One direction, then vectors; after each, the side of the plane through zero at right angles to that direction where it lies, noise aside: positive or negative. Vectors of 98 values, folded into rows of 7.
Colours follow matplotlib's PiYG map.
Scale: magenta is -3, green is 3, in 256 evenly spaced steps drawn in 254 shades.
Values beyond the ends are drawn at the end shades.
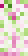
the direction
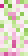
positive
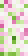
negative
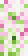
negative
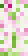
negative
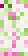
positive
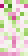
positive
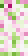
negative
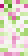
positive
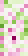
positive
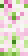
negative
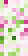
negative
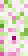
positive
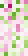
negative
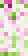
negative
